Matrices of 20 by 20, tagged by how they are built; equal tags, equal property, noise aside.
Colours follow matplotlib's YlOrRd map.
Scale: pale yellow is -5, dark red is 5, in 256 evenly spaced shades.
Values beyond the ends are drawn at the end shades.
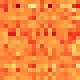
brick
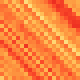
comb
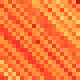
comb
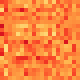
brick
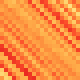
comb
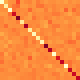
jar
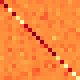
jar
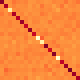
jar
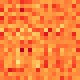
brick
